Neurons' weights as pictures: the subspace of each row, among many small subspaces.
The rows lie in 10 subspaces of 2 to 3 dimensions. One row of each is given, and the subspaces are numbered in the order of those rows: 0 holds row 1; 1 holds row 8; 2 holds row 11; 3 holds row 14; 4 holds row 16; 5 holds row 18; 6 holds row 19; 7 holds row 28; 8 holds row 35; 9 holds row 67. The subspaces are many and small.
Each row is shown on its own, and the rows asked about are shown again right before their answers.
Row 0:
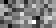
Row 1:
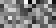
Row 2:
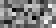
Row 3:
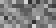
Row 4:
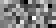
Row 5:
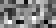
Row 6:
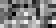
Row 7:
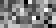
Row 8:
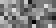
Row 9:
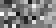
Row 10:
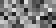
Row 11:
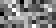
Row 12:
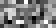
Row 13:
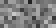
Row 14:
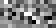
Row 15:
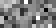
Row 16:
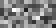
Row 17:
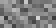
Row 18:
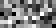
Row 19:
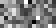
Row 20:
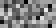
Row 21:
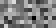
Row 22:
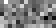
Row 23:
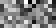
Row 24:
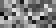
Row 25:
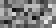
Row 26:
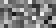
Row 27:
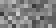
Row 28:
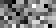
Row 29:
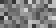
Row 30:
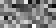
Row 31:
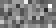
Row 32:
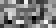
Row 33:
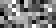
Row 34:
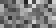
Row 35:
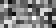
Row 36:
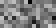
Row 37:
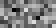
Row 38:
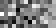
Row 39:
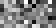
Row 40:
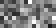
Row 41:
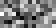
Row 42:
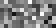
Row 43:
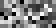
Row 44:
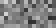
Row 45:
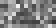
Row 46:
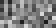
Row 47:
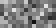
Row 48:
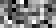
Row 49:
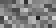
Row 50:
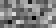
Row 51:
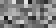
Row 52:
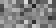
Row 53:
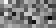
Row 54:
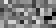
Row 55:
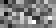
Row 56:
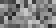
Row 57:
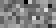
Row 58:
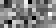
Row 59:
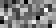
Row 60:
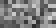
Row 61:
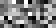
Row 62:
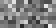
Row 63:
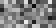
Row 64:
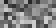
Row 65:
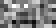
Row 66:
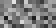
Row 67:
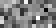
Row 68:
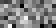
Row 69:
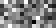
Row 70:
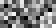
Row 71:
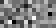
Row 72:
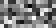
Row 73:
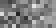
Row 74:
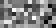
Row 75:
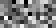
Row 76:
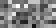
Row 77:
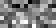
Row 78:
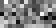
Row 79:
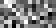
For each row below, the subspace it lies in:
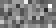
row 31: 9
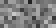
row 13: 1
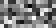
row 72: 8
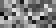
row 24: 5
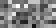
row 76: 3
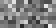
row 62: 7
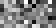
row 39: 0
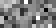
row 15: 9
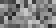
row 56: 3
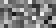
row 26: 1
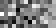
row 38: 7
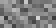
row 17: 4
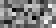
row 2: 4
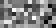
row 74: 4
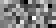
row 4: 9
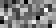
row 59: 9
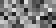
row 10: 8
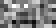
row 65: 6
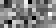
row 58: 7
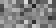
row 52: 0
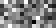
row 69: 6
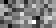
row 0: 6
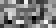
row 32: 2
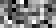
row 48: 2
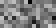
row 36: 1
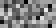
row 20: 9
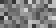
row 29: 3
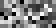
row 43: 5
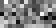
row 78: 8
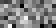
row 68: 8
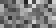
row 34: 0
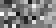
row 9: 7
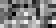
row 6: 6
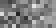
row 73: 7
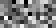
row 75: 5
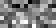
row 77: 3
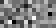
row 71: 7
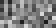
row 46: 9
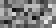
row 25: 4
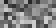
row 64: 6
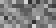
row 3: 6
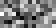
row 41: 2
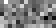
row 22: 8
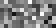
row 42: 1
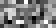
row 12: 2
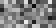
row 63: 0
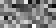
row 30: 6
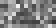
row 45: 3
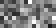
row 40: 1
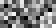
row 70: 8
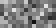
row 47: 1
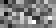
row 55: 3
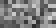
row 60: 6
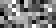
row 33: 2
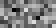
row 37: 4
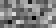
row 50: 5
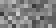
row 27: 7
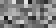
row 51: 5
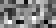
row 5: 2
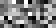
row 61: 5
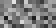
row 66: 8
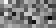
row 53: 3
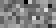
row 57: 9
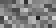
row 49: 4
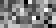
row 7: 9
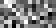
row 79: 7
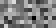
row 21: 8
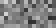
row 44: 3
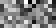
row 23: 0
